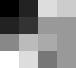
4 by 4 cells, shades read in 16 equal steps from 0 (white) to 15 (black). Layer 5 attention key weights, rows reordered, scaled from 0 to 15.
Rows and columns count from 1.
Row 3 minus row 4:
7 2 -3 0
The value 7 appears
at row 3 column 1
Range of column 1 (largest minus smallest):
15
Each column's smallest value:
0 2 2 3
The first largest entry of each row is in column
1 1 1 3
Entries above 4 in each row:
2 4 3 2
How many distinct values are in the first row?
4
